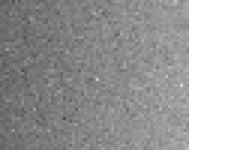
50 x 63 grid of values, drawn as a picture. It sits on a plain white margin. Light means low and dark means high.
Slope: up to the left. Grain: fine. Stripes: none. Histogram: bell-shaped.
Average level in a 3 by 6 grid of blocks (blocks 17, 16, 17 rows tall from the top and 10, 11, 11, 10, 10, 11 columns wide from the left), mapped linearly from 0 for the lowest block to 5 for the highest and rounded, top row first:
5 4 3 2 1 0
5 4 3 2 1 0
5 4 3 2 1 0
